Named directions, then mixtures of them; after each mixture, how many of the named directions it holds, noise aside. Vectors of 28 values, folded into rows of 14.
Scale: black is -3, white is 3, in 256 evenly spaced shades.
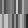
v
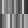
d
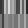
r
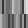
one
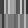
one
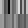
one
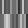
two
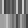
three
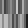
one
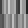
two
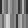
three
